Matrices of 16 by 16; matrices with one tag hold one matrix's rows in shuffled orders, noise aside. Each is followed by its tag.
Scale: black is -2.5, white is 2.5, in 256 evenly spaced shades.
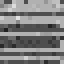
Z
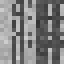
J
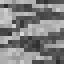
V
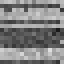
Z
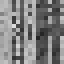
J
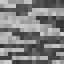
V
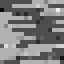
V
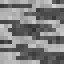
V
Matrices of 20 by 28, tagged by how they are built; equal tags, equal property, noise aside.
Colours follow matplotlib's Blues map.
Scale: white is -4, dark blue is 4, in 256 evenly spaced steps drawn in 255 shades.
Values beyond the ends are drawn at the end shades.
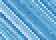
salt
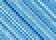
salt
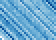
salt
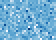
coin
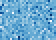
coin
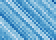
salt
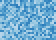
coin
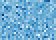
coin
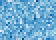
coin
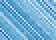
salt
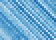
salt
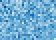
coin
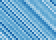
salt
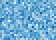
coin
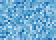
coin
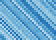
salt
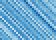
salt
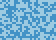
coin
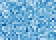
coin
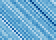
salt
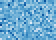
coin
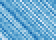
salt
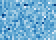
coin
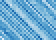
salt
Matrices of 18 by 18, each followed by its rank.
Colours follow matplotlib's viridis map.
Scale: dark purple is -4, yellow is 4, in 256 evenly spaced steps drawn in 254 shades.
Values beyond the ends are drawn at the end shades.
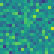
full rank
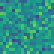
full rank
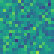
full rank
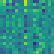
three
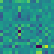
three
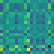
two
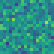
full rank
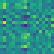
three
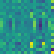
three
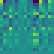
two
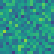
full rank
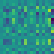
two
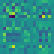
three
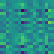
two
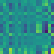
two
